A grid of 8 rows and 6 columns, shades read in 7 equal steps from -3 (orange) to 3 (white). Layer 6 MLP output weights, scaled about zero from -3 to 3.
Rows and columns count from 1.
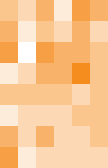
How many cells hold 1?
15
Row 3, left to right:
-2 3 -2 -1 -1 0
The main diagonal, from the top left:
0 2 -2 -1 1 0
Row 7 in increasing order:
-1 -1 0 1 1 1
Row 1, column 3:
-1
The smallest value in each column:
-2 0 -2 -1 -3 -1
